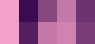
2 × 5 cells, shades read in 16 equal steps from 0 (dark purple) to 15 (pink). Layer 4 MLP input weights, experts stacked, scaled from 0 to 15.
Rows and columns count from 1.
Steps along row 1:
down up up down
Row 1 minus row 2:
0 -2 -5 -1 -1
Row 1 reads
15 0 6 11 4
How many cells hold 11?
2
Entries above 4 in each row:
3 4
